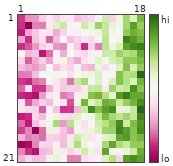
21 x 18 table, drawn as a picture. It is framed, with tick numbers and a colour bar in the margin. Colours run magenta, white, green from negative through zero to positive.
Odd rows or columns: none. Stripes: none. Average level on the scale: 50%. Calmest part: top right. Slope: up to the right.
